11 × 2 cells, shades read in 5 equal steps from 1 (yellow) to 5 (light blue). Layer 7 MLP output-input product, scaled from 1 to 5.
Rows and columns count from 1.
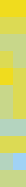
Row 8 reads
4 4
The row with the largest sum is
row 10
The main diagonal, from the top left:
1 2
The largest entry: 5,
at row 10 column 2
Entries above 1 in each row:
0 2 2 2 1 2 2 2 2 2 2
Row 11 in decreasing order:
3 3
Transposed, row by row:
1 2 3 2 1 3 3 4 2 4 3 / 1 2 3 3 2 2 2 4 2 5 3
